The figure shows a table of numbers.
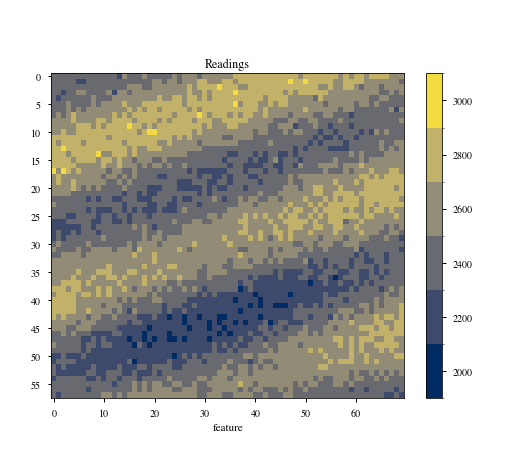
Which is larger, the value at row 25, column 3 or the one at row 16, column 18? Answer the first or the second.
the second
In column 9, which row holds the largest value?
14
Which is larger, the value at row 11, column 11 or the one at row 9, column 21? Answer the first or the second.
the second
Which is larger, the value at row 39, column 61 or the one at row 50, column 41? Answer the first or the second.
the second
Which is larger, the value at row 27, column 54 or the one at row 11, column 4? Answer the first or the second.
the second
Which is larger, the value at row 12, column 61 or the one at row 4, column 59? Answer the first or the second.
the second
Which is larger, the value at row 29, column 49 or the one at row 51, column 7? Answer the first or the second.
the first
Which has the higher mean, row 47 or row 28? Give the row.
28
